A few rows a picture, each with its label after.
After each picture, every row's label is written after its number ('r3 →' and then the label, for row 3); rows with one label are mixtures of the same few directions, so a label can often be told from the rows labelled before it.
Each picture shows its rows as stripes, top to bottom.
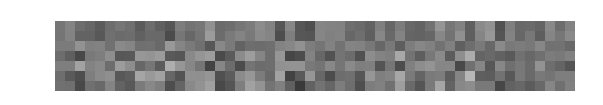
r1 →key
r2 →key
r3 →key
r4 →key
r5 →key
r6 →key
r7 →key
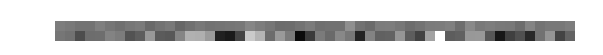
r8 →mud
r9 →key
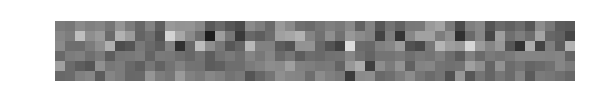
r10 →key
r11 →key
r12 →mud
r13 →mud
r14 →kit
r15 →mud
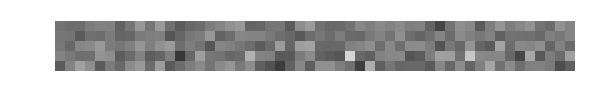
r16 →key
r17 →key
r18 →key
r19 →mud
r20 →kit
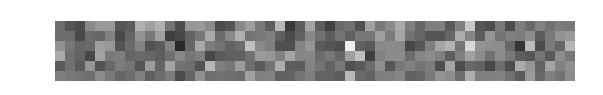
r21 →key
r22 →key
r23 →mud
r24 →kit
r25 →kit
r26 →mud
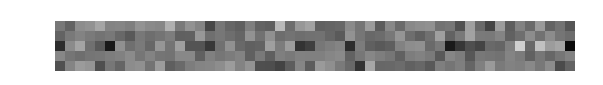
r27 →key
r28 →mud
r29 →mud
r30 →mud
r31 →kit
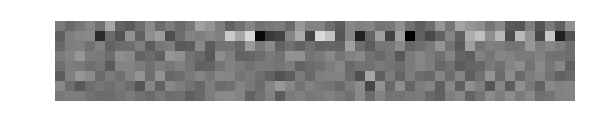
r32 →mud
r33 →kit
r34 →mud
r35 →key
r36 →mud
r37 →kit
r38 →kit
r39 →key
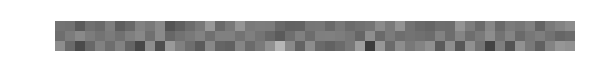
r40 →key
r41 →kit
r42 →kit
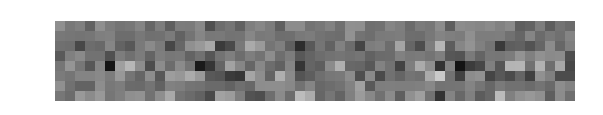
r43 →kit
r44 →mud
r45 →key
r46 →mud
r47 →mud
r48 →key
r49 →kit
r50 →key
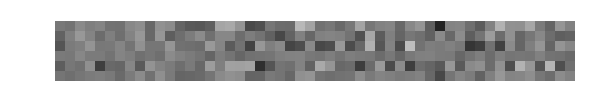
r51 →key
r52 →kit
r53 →kit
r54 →key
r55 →kit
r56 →key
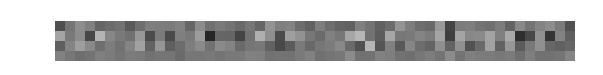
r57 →mud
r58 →kit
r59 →kit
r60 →mud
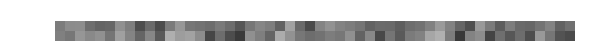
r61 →key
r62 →key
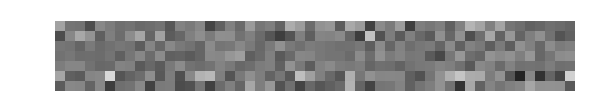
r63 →kit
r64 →kit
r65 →kit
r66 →key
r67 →key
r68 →mud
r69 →mud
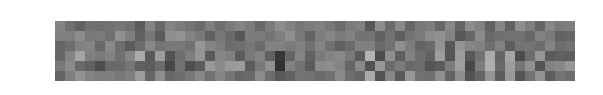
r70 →kit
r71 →key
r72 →mud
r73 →kit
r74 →key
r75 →kit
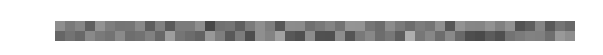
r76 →kit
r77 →kit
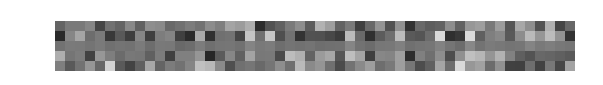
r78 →kit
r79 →mud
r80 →mud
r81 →kit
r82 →mud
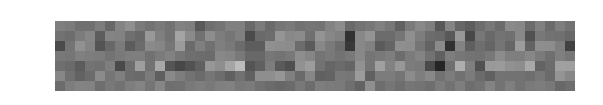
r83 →mud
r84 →mud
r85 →mud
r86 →key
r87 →key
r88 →kit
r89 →kit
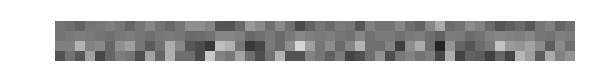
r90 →key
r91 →key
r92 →key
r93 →kit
